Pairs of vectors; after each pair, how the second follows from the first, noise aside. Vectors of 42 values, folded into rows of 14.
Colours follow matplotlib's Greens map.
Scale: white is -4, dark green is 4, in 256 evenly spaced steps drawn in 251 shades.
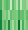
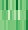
wrapped around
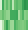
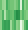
wrapped around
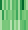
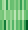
wrapped around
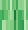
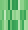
wrapped around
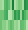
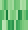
wrapped around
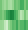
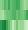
wrapped around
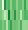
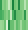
wrapped around
